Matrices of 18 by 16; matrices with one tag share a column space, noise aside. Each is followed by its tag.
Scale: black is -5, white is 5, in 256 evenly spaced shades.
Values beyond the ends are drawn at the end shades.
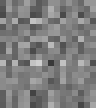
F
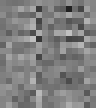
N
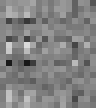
F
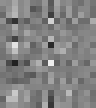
F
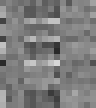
F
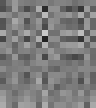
N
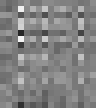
N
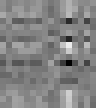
F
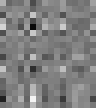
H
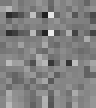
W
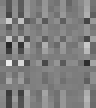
F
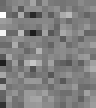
W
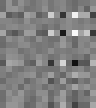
W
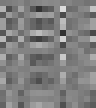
N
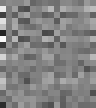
N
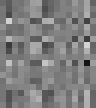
F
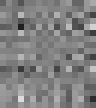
H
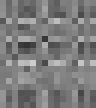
F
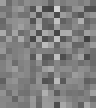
N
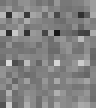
W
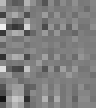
H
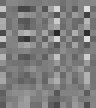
N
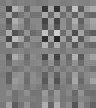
N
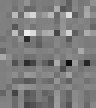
W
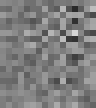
N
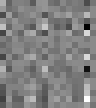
H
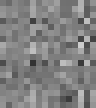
F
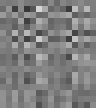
N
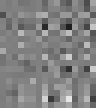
H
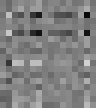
W
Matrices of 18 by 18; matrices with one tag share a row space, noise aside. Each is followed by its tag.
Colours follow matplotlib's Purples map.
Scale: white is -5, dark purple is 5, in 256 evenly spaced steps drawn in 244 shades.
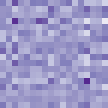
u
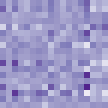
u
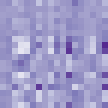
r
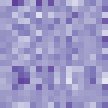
r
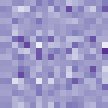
r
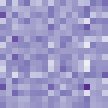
u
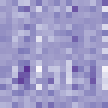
r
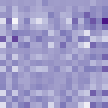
u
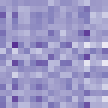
u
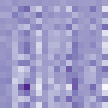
r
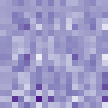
r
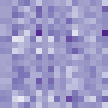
r
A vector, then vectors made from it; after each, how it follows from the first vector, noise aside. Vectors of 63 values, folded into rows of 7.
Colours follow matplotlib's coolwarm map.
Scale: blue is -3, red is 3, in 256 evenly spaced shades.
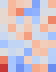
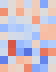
wrapped around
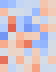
wrapped around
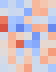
wrapped around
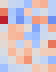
wrapped around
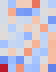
sign-scrambled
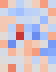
wrapped around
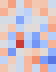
wrapped around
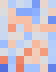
sign-scrambled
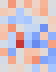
wrapped around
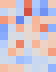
wrapped around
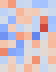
wrapped around
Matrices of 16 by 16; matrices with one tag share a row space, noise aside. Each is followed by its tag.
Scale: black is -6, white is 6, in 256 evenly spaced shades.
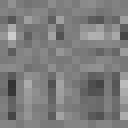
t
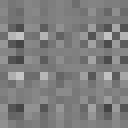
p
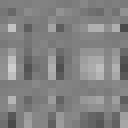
t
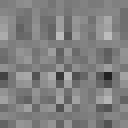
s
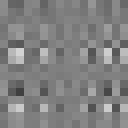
p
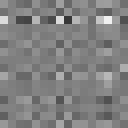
s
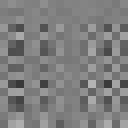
p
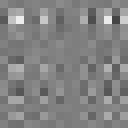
p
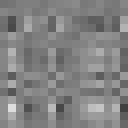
t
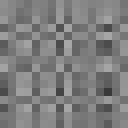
s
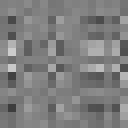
t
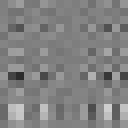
p
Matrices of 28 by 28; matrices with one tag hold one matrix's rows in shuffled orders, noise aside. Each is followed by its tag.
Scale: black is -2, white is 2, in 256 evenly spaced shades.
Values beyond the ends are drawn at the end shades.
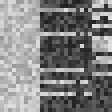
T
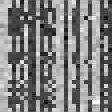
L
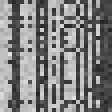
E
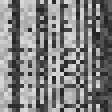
E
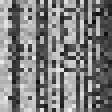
E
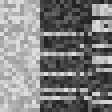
T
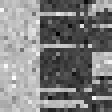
T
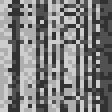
E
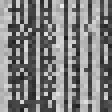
L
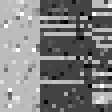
T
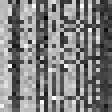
E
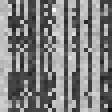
L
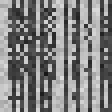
L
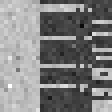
T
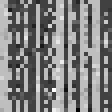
L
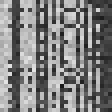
E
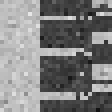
T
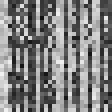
L
